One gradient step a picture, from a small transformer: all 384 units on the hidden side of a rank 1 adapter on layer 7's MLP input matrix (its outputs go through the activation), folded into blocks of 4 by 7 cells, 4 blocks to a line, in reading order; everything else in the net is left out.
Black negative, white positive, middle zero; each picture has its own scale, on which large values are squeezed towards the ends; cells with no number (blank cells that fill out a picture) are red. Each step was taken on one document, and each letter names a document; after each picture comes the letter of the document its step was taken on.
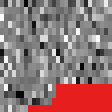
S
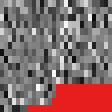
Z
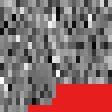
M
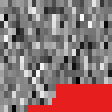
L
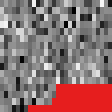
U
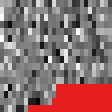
S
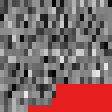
Z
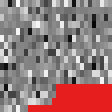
S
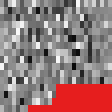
L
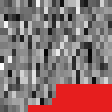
L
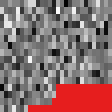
Z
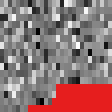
L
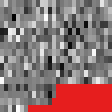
M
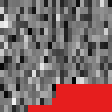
U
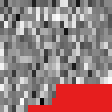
U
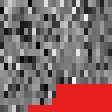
L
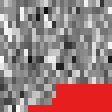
M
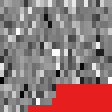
S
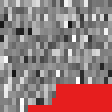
U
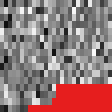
S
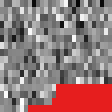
U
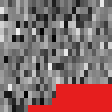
U
